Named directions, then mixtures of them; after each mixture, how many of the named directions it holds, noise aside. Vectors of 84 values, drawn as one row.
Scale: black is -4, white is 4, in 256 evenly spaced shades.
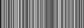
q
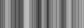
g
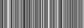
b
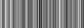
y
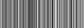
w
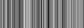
two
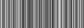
three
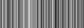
two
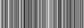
three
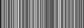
one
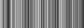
three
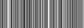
one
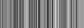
two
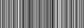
three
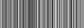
one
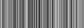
three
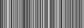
two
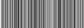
one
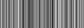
three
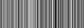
one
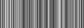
three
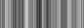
two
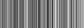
two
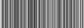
two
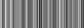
one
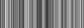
three
